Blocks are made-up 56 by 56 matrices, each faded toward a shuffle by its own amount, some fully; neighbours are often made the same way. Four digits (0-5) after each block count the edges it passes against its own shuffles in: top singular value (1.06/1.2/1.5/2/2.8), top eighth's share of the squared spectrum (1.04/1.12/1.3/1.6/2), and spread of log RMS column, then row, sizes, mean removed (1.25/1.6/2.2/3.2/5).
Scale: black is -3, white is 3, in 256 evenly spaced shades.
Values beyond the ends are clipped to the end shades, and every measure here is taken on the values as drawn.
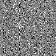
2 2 2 0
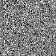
1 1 2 0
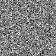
0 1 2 0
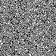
0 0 0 0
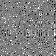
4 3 1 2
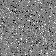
1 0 0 0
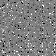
3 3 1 0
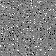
3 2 1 0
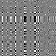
5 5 4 4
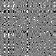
4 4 2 2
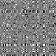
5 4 3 3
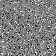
1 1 0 0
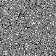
3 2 1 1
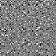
4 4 2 2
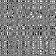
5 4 3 3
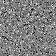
0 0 0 0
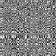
4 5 3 3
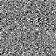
4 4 2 2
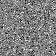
0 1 0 0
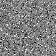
1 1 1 0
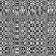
5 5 4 4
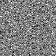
3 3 1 1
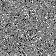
0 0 0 0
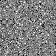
2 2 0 0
